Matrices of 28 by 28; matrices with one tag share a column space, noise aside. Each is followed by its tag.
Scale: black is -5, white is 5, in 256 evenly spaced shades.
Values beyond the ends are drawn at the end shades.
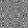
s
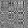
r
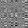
s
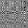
r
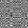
s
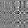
r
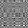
s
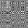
r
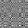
s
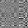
s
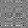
s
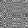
s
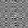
s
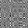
s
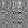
r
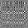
r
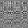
r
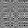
s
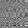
s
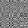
s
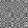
s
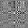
r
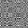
s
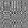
r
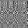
r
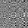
s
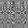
r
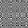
s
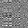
s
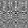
r
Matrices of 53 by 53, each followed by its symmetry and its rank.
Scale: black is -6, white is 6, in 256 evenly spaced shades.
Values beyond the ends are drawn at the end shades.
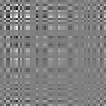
symmetric, rank one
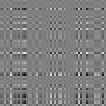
neither, rank one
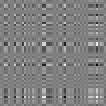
symmetric, rank one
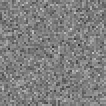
neither, full rank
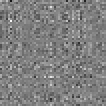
neither, rank five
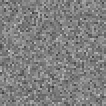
neither, full rank
